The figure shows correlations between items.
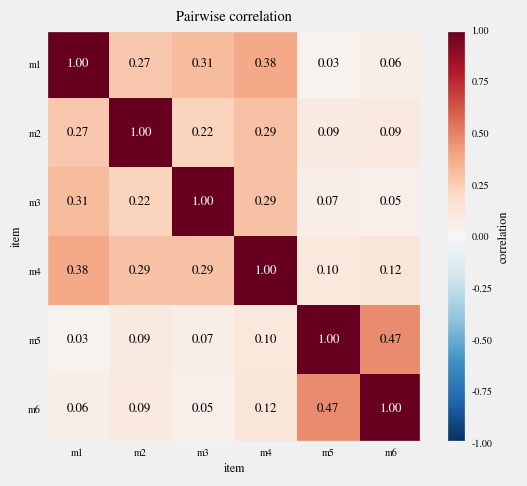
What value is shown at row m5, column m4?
0.10
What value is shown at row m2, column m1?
0.27
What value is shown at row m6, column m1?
0.06
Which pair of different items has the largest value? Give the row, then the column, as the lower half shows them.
m6, m5
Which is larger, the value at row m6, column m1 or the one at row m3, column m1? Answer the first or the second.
the second
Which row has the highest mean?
m4
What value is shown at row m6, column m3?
0.05
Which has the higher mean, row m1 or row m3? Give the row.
m1
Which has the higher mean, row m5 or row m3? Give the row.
m3
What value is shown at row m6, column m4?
0.12
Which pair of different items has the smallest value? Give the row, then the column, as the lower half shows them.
m5, m1
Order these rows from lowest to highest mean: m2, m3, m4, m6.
m6, m3, m2, m4
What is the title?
Pairwise correlation
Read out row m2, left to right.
0.27 1.00 0.22 0.29 0.09 0.09
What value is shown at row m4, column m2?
0.29
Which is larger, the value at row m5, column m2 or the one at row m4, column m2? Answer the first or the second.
the second
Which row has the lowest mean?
m5
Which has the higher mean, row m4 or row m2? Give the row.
m4
